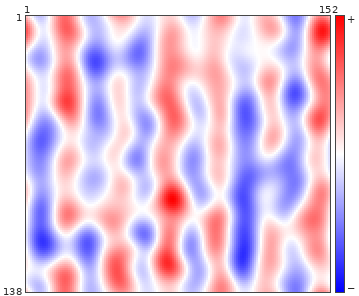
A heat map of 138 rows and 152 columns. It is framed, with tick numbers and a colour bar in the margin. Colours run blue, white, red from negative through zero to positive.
Slope: none. Histogram: bell-shaped. Lone odd cells: none. Stripes: upright, repeating 6 times. Grain: smooth.
